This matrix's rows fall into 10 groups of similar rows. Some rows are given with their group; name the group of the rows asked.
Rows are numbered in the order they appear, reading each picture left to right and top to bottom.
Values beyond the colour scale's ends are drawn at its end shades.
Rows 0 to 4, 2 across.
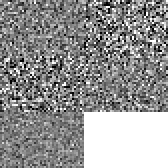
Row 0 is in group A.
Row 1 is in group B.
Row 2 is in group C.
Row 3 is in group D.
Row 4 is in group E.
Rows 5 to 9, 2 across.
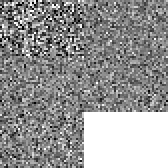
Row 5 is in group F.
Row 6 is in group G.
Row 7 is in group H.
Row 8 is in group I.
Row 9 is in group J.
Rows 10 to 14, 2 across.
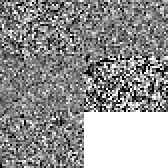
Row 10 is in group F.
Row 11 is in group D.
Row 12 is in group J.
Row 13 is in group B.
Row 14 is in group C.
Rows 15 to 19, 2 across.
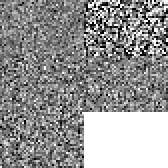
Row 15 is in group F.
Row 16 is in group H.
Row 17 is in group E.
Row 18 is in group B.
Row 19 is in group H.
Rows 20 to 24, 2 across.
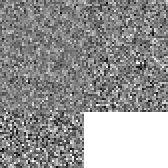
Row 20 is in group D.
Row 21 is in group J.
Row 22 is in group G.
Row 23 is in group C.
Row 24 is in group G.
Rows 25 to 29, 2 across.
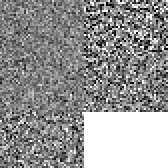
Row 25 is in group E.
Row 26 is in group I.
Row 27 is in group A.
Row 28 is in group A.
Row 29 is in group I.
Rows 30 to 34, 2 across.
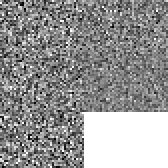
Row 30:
J
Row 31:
G
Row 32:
F
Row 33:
E
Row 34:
G
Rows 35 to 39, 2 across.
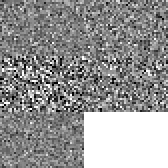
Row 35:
D
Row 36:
I
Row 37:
A
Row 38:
G
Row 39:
G
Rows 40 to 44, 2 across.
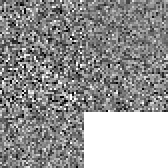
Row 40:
C
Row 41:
B
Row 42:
A
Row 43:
H
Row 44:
J
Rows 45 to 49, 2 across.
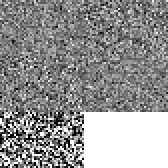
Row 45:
A
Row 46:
E
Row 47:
E
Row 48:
H
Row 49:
G
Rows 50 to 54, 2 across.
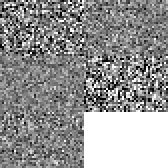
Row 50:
H
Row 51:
A
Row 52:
I
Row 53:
B
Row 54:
D
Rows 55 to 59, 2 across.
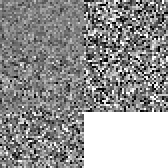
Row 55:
B
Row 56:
F
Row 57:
B
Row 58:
J
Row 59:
I
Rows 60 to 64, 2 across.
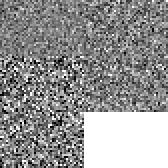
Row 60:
E
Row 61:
B
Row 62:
G
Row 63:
G
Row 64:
C
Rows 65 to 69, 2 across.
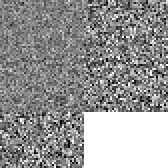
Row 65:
J
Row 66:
J
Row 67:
I
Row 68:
I
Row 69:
B
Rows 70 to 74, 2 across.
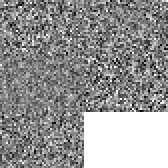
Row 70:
J
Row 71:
I
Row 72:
I
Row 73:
G
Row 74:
B
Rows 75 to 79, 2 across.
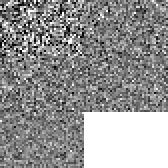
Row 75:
B
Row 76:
C
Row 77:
F
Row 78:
E
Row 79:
I
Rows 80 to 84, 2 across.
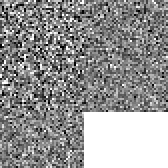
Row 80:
H
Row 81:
C
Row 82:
D
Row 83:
H
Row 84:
J
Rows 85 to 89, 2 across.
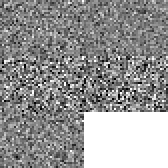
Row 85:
H
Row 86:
C
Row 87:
H
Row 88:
B
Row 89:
I
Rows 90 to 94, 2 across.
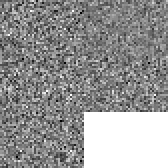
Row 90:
F
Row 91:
B
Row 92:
J
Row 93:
J
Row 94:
I
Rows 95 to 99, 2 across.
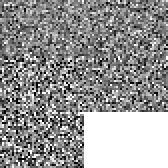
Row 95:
H
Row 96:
I
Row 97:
J
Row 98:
A
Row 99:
D
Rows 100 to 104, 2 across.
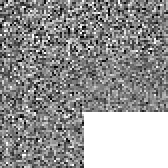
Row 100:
B
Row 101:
A
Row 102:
F
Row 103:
F
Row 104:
H
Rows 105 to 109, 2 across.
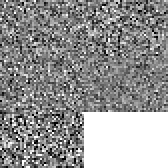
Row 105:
D
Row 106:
F
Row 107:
G
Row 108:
C
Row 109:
F
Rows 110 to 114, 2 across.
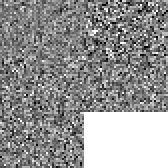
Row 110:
B
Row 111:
F
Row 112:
H
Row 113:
J
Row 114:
G
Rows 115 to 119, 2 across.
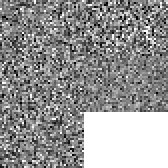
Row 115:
B
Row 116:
J
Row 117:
D
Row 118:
A
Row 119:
C
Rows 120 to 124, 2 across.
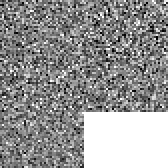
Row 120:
E
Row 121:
C
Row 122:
G
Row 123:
B
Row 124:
H
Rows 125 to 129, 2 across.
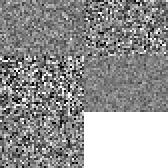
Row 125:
I
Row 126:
E
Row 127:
J
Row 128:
A
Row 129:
B
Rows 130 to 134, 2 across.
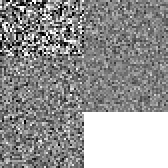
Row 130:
B
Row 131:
D
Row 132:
E
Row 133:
I
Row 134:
H
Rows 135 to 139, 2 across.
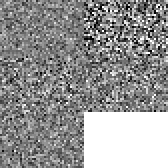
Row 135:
I
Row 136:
G
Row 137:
J
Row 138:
J
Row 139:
D
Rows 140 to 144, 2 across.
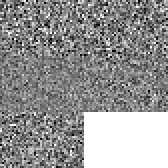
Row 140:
D
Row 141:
C
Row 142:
E
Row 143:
I
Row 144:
A
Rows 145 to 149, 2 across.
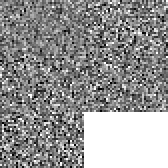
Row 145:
C
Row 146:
H
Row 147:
D
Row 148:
E
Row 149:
E
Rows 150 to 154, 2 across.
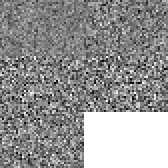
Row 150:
F
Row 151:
F
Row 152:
A
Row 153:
A
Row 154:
D
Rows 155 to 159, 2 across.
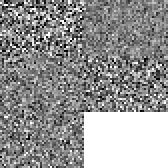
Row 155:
J
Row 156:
B
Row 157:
H
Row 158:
G
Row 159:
G
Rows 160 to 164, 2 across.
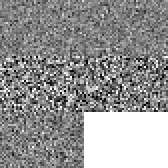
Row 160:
B
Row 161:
C
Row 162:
I
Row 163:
F
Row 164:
A
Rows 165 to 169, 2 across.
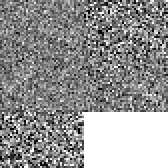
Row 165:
E
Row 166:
E
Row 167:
F
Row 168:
E
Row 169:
H
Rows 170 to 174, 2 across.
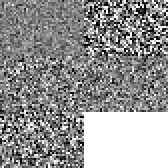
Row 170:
H
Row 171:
C
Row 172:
C
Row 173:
G
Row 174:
D
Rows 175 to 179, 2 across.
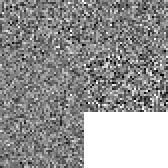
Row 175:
H
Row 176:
G
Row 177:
I
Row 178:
I
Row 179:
C
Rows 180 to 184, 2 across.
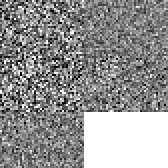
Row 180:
E
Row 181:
C
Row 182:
F
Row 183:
F
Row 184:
D
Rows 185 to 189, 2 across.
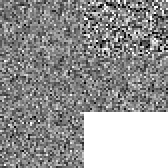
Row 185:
B
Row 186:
I
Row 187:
G
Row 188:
B
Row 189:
G
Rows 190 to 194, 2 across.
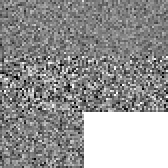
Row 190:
H
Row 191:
A
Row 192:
B
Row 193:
H
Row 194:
H
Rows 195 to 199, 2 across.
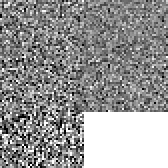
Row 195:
H
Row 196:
H
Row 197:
A
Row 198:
H
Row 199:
B
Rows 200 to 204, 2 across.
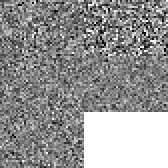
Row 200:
F
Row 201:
H
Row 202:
E
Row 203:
C
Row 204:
C
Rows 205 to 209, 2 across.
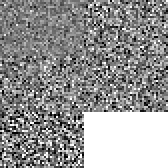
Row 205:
G
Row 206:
H
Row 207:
B
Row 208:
A
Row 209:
E
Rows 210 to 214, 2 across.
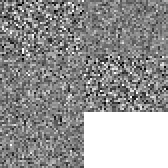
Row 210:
F
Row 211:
F
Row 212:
J
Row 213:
D
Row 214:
A
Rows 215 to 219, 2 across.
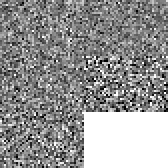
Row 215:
J
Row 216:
E
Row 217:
E
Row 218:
H
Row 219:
I
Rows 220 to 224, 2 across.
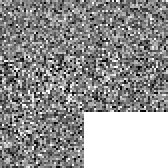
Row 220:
G
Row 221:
I
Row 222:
J
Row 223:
F
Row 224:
F
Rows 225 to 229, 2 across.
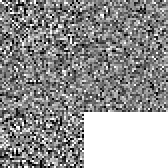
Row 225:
A
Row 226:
C
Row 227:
G
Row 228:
C
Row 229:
C
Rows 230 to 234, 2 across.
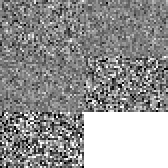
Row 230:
B
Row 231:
J
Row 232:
J
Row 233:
F
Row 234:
E
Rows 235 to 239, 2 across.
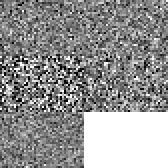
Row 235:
F
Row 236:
I
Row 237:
E
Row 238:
B
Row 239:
F
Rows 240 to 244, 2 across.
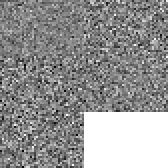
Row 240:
F
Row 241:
I
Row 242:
A
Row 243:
H
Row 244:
F
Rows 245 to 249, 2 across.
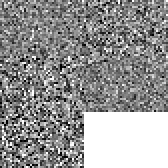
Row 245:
H
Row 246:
B
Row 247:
B
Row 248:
H
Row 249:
E
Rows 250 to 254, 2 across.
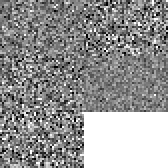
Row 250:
F
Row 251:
B
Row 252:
F
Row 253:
E
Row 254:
D
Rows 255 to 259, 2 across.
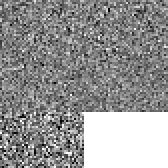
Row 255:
B
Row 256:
C
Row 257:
A
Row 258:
F
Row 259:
B
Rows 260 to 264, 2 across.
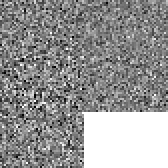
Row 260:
A
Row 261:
J
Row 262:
B
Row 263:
I
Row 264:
J
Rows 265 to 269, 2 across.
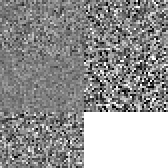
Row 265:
B
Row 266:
C
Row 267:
F
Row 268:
C
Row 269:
J
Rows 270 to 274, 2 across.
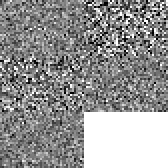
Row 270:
I
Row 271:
J
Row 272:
G
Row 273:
D
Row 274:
C
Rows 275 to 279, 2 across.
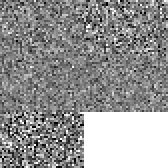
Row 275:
D
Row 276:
D
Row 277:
F
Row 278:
J
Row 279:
F
